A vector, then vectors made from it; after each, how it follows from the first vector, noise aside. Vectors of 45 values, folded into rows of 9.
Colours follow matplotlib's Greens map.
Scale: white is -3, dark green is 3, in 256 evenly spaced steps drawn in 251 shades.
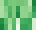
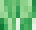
copied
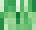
reversed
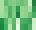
copied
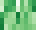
reversed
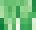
copied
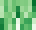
copied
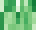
reversed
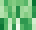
copied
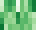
reversed
